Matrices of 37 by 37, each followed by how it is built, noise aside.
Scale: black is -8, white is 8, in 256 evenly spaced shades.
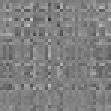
low rank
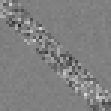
banded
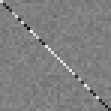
diagonal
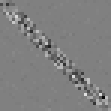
banded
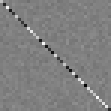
diagonal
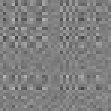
low rank
